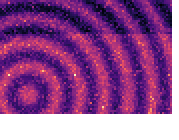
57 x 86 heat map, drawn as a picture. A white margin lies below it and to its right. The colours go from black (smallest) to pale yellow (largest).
The values follow a bell shape. The bottom part is higher, past a seam about 30% of the way down. The halves do not mirror each other. Concentric rings centre on the bottom left.
